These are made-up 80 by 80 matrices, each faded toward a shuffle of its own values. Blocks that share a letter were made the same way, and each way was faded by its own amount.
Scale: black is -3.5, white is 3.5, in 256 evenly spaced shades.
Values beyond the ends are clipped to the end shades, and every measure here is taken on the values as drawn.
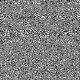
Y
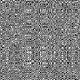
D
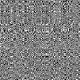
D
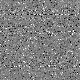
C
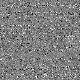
Y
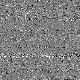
Y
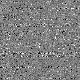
Y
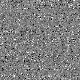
Y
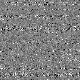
Y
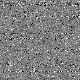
C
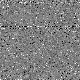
C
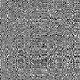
D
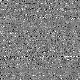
Y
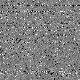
C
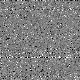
C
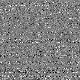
Y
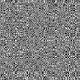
D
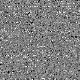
Y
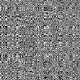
D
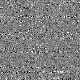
Y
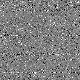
C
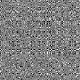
D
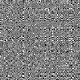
D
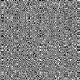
D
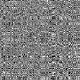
D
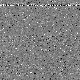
C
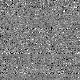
Y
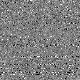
Y
